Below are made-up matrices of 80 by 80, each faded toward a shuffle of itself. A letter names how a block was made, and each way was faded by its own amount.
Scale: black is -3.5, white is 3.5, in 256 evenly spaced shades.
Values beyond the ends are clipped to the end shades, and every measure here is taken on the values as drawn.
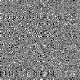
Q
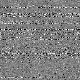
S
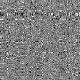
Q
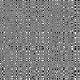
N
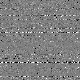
S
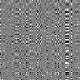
N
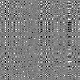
N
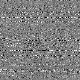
S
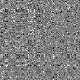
Q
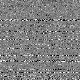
S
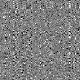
Q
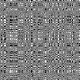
N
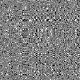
Q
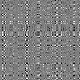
N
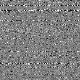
S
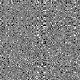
Q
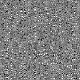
Q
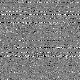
S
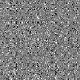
Q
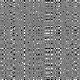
N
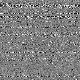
S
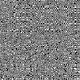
Q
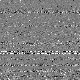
S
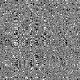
Q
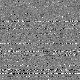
S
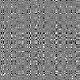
N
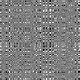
N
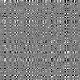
N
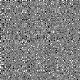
Q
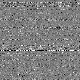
S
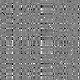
N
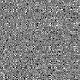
Q
